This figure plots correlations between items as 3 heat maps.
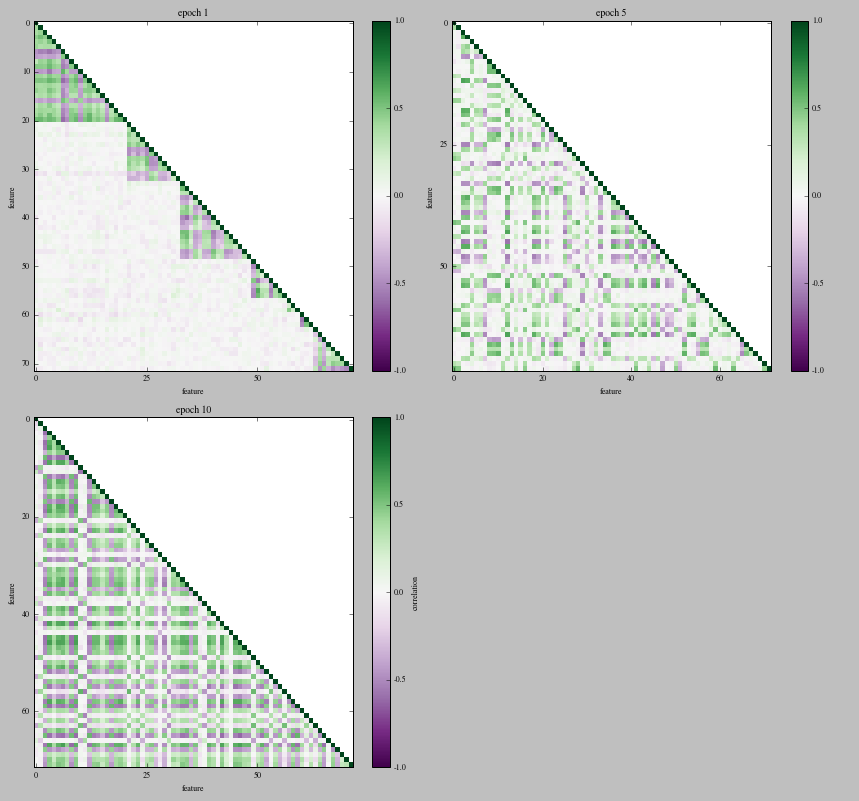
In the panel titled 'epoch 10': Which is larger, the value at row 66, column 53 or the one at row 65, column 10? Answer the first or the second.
the second
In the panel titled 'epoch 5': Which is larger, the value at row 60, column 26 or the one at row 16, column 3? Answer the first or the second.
the first
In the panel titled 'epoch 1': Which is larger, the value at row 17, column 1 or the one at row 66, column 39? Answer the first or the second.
the first
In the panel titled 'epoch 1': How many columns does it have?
72
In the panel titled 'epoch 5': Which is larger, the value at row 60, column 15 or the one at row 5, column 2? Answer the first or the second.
the second
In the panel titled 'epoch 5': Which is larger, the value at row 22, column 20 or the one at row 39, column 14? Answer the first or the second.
the second
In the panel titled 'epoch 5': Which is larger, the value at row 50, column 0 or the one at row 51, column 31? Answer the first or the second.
the first
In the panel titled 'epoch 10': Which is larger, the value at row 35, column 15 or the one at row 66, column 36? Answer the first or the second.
the second
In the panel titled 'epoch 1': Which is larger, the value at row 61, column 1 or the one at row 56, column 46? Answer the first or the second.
the first
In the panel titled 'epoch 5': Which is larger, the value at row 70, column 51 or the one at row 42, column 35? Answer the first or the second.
the second
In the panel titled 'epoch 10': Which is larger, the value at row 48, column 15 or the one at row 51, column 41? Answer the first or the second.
the first
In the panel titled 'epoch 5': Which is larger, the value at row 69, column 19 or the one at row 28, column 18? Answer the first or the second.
the first
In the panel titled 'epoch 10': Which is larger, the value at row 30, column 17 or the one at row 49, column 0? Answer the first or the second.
the first
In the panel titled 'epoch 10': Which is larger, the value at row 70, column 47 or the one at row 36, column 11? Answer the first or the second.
the first
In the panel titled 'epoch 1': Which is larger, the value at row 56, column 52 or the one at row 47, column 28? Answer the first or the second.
the first
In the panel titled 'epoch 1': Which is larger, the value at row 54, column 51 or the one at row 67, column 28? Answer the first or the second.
the first
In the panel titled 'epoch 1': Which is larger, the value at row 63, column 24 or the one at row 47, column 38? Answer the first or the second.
the first
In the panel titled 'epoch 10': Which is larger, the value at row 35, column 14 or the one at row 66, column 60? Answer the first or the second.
the second
